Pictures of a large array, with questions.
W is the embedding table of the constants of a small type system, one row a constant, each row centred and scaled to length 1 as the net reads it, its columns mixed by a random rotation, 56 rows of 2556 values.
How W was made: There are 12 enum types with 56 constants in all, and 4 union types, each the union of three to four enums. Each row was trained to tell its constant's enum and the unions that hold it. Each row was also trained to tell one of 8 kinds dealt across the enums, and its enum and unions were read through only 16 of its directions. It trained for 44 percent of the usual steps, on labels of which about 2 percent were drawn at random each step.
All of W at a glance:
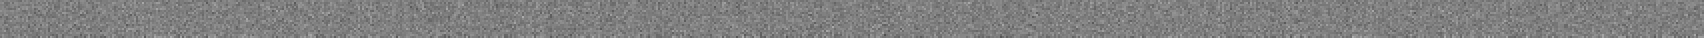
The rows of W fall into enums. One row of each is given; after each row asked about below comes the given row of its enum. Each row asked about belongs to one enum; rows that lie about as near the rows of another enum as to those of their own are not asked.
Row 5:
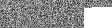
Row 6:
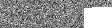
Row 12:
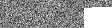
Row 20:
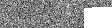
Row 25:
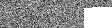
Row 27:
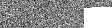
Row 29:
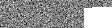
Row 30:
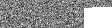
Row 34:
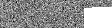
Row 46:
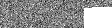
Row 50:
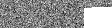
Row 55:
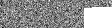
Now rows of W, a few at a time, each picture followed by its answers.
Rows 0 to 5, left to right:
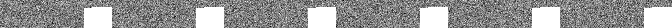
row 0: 50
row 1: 25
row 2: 27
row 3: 29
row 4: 55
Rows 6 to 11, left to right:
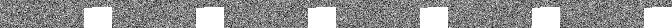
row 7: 34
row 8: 12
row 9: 27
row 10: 50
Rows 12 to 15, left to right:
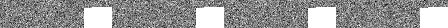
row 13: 50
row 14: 5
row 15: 55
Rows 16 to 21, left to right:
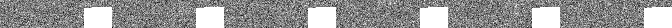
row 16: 12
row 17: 6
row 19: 12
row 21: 5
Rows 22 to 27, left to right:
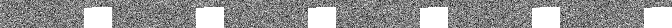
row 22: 6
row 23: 12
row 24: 25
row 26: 6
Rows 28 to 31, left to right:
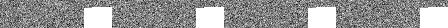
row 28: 50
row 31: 55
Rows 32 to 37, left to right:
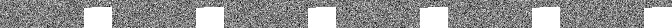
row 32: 50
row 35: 46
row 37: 5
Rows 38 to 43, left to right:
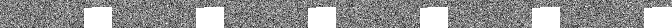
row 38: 20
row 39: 27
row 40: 25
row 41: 5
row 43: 55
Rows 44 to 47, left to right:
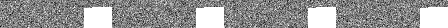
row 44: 29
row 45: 12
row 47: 6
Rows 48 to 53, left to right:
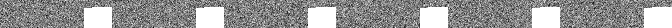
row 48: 46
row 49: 34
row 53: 6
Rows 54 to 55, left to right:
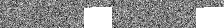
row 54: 5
